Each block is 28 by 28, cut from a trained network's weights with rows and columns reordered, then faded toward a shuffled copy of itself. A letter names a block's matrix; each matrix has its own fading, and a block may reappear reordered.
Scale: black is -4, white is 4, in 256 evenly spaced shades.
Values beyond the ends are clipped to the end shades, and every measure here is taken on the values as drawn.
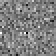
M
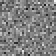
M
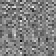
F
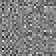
F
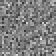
M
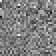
F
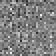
F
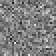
M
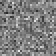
M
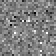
M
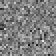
M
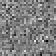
F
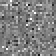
M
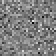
M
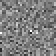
F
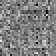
F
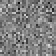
F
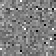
M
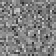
M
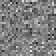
F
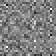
F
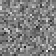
M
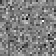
M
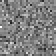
M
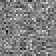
F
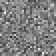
M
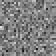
M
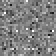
M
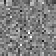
F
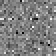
M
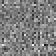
F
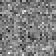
M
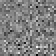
F
